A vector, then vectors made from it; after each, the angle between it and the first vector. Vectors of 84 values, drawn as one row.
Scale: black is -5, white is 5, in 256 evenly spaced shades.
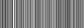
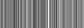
orthogonal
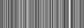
orthogonal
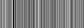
nearly opposite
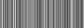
partly aligned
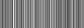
nearly parallel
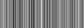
partly opposed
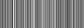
nearly parallel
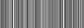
partly aligned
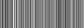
nearly parallel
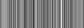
partly opposed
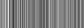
partly opposed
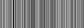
nearly opposite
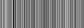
nearly opposite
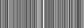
orthogonal
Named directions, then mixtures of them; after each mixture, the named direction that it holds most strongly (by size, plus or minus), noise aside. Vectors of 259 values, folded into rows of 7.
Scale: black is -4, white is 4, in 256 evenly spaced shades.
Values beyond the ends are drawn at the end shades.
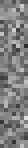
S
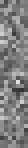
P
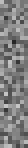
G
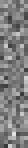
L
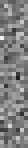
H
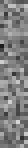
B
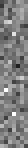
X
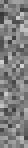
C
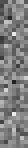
X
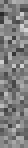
C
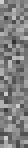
G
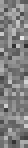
S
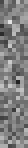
P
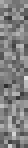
L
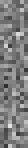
L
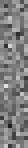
L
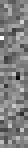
H
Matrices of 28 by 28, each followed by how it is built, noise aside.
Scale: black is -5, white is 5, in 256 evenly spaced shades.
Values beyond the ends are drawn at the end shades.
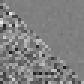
lower triangular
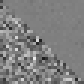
lower triangular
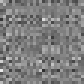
low rank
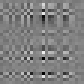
low rank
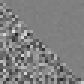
lower triangular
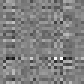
low rank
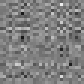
low rank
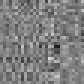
low rank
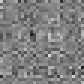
low rank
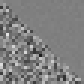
lower triangular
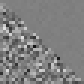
lower triangular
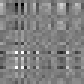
low rank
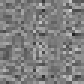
low rank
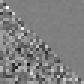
lower triangular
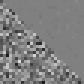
lower triangular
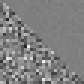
lower triangular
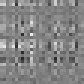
low rank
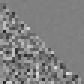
lower triangular
